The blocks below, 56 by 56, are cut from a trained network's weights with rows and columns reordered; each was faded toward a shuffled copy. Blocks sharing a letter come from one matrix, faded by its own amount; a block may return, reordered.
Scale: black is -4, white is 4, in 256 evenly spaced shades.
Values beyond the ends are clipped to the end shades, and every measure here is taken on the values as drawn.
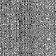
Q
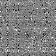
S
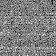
S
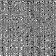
Q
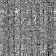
Q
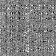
Q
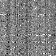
Q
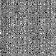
Q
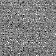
S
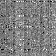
Q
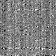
Q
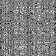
Q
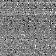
S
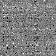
S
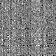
Q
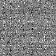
S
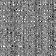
Q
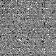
S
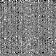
Q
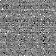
S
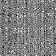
Q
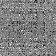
S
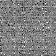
S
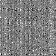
Q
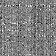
Q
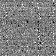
S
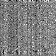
Q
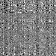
Q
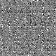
S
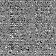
S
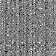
Q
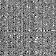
Q
